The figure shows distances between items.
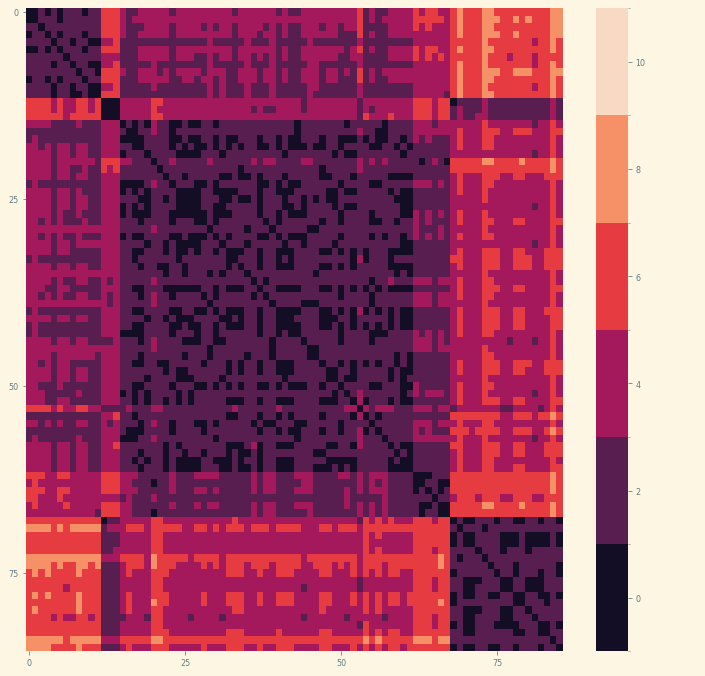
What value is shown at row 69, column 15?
4
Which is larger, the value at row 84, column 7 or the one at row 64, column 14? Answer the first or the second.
the first
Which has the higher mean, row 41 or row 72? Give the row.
72
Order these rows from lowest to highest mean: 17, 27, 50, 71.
17, 50, 27, 71
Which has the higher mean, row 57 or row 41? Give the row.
57
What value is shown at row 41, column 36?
2
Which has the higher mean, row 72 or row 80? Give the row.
80
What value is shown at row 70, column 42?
4
